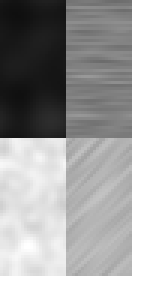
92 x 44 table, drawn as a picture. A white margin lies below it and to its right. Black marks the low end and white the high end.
The table splits into 2 rows of 2 panels. Panel 1,1: very low, smooth, faint in contrast. Panel 1,2: middling, streaked across, faint in contrast. Panel 2,1: very high, blotchy, faint in contrast. Panel 2,2: high, slanting up to the right, faint in contrast.
